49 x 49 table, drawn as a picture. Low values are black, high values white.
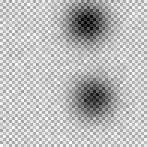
Ninth with the lowest average: top middle. Average level on the scale: 70%. Dips: two.
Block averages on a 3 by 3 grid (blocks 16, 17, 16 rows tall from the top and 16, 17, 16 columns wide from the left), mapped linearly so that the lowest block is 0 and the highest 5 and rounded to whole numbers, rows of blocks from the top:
5 0 4
5 3 4
5 3 4
